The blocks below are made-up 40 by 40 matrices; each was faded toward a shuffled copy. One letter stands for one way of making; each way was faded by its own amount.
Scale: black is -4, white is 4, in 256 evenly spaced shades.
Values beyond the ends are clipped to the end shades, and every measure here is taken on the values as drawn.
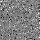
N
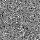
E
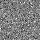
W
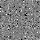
N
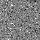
N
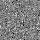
E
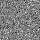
W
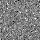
W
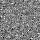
W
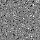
N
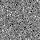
W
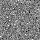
W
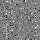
N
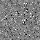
N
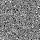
W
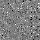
N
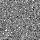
E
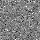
E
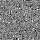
E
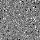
N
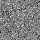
W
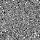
E
